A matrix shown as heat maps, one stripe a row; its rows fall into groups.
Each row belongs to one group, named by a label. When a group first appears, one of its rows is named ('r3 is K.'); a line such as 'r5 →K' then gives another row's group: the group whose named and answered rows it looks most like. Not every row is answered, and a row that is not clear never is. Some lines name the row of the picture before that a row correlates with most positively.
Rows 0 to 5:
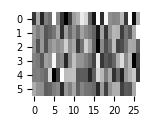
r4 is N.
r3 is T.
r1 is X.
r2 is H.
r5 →X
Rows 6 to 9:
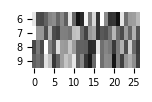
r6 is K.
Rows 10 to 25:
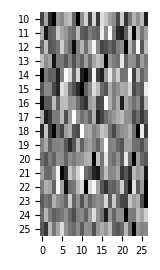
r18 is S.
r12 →T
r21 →N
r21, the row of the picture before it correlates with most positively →9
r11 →K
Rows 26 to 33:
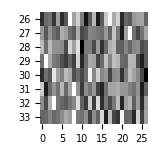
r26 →N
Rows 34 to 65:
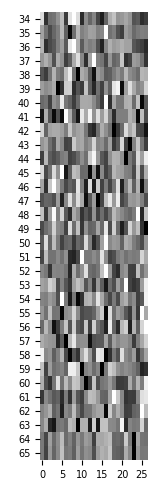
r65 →K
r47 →N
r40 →T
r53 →X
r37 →H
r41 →S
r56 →X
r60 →K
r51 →S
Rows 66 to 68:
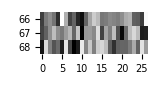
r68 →S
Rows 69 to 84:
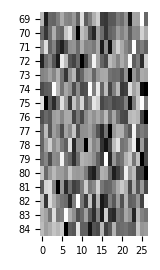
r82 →X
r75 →H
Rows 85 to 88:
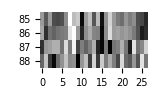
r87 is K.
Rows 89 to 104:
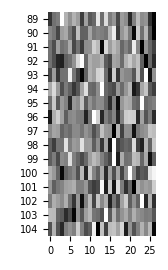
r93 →T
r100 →X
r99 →T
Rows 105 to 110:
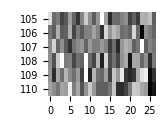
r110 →T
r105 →H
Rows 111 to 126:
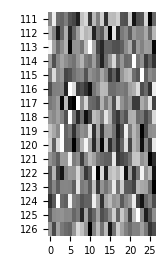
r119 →X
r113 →N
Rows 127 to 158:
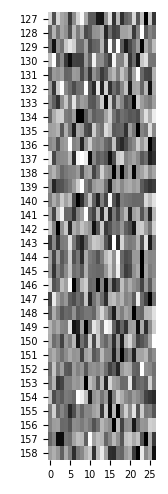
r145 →K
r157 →S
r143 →T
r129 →K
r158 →H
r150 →X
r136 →T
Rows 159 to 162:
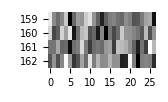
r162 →H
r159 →N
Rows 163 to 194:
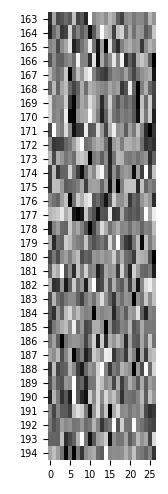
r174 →T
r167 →N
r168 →H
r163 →S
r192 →T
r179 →K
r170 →N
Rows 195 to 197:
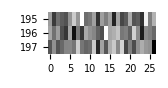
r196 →K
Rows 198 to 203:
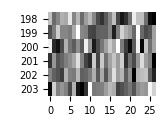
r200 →K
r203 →S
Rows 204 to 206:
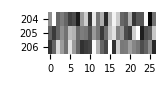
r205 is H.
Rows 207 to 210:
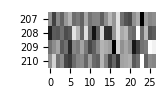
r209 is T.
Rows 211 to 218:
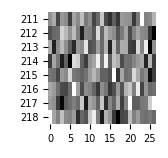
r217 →X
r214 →S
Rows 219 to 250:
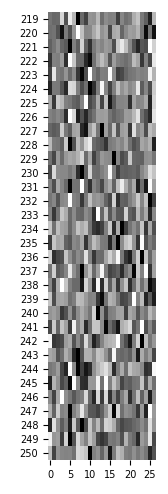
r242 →K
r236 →K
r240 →X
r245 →S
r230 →S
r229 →H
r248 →S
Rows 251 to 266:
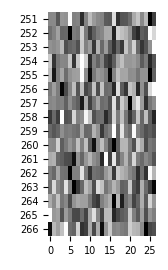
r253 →X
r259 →T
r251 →T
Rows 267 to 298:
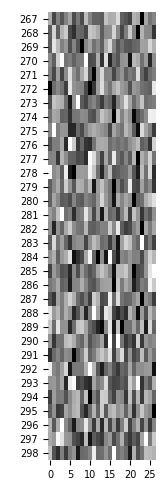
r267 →K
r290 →K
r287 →K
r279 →H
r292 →N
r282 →K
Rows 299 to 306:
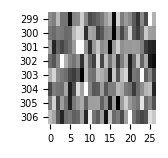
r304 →N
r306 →X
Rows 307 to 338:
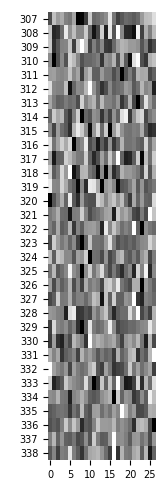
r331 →X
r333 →K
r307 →S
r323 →S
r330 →S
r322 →K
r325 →T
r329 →S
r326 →K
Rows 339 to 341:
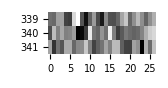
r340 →S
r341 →K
